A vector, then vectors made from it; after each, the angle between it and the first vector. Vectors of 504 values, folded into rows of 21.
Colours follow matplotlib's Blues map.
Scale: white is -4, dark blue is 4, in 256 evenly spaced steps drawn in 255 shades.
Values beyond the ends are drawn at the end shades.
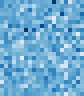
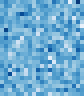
partly aligned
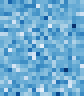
orthogonal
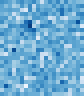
partly aligned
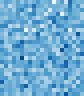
nearly opposite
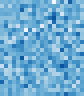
nearly opposite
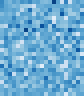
nearly parallel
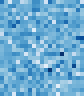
orthogonal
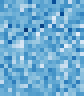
nearly parallel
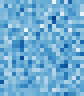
nearly opposite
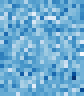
partly aligned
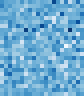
nearly parallel
